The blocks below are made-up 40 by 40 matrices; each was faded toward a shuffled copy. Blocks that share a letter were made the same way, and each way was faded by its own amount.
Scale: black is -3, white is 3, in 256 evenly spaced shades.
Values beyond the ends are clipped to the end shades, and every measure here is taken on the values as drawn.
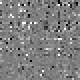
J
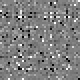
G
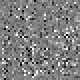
G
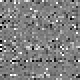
J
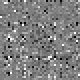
J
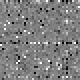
G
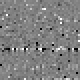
G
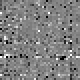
J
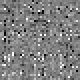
J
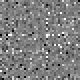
J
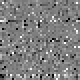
G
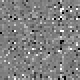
J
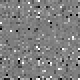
G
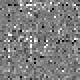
J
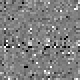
G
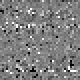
J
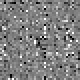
J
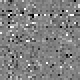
J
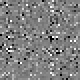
G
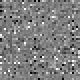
J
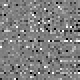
G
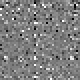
G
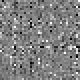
J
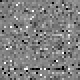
G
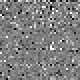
G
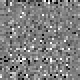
G
